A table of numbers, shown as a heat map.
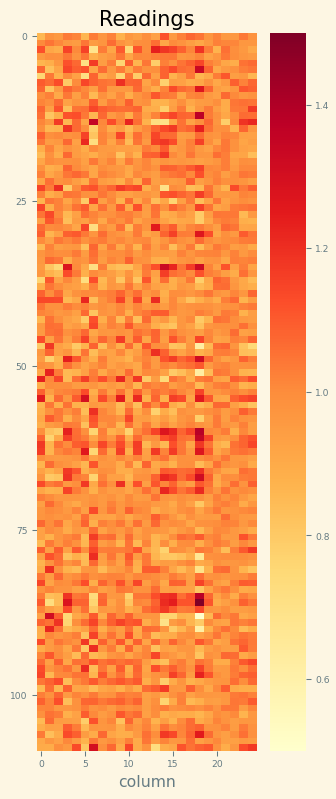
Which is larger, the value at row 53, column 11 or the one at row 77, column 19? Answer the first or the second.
the second
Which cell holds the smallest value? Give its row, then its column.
88, 18
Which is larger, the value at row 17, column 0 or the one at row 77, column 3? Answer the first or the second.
the second
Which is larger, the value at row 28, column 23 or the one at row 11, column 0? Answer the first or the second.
the second
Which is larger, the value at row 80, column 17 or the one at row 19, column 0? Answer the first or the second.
the first
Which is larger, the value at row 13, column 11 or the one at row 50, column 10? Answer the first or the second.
the first
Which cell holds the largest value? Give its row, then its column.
86, 18
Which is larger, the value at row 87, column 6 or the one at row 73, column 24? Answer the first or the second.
the second
